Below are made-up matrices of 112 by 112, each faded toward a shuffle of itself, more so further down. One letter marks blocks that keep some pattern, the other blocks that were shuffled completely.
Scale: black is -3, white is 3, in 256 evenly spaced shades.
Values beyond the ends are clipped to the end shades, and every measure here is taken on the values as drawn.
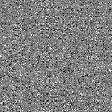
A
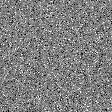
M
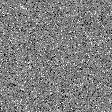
M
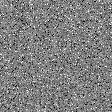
M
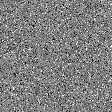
M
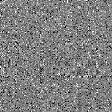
A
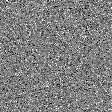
M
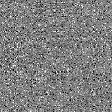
A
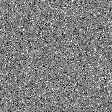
M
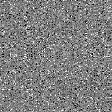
A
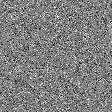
M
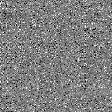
A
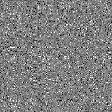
A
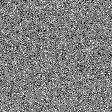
M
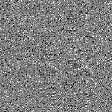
A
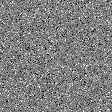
M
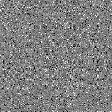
A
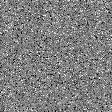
M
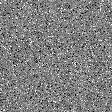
M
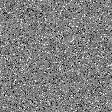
M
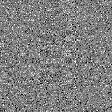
A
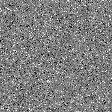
M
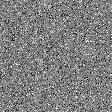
M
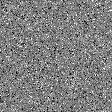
M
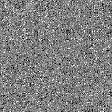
A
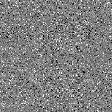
A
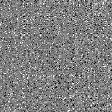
A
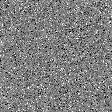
M
